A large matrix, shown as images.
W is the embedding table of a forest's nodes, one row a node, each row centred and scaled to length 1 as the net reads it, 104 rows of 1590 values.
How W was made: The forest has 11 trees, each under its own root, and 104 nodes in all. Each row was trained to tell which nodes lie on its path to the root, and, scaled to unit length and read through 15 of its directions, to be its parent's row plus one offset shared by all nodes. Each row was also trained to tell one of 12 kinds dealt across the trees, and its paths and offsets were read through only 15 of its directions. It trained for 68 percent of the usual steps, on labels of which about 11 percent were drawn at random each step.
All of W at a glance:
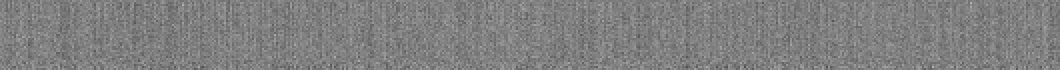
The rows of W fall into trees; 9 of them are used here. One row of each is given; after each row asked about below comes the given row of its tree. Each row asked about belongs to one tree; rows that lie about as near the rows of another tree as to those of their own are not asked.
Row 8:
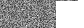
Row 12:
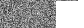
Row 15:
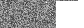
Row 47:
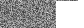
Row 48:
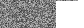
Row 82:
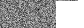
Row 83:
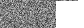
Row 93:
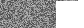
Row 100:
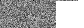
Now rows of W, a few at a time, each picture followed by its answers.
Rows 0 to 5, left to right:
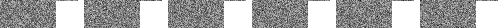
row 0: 93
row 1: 83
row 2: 47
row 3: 12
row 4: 8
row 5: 47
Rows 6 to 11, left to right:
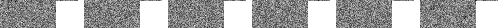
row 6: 15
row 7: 8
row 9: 47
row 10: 12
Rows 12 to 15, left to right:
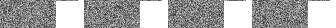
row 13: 8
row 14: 100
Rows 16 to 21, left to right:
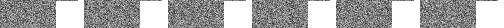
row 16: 100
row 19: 82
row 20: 12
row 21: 8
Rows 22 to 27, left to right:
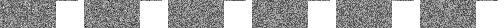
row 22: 100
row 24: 8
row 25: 83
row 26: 100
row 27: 47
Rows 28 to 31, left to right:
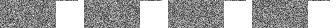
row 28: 83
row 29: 8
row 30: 8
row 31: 12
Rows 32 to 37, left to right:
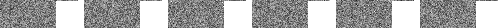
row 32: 12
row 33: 47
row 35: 47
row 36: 100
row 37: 82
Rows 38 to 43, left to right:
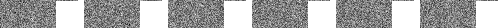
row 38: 100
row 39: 100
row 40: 15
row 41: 15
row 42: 15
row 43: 100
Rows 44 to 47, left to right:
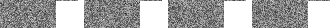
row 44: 100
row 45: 15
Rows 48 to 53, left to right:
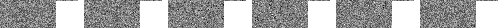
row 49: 15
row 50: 8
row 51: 83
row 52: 12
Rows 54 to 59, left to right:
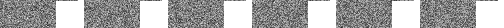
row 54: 8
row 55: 100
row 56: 15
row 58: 93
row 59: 15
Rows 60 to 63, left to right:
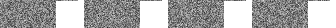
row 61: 12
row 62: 83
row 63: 82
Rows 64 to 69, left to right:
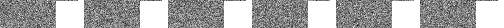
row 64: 12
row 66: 12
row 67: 100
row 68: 12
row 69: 83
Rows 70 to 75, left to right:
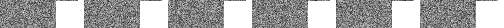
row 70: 83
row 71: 8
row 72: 15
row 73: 12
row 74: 8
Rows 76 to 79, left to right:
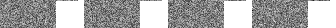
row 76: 48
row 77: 15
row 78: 100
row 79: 83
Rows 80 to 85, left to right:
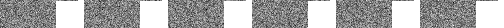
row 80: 8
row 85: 12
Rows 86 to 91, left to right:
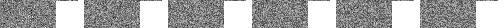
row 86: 12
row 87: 83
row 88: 8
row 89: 15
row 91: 15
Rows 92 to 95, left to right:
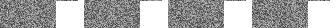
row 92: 82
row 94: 93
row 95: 93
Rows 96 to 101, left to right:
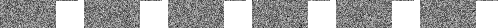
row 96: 47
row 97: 100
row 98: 47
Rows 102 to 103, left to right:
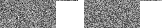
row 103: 48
